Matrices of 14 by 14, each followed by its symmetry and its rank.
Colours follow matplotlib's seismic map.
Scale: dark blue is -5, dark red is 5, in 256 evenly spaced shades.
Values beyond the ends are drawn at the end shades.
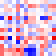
neither, rank three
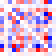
antisymmetric, rank two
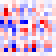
neither, rank three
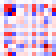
symmetric, rank two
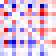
antisymmetric, rank two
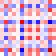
symmetric, rank two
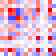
symmetric, rank two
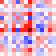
symmetric, rank two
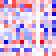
neither, rank three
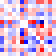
antisymmetric, rank two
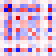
symmetric, rank two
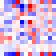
neither, rank three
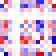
antisymmetric, rank two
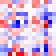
neither, rank three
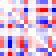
antisymmetric, rank two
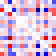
antisymmetric, rank two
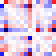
antisymmetric, rank two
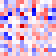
neither, rank three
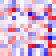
neither, rank three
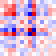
symmetric, rank two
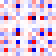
antisymmetric, rank two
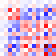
symmetric, rank two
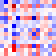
neither, rank three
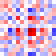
symmetric, rank two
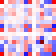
symmetric, rank two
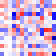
neither, rank three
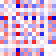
antisymmetric, rank two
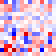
neither, rank three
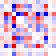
antisymmetric, rank two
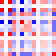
symmetric, rank two
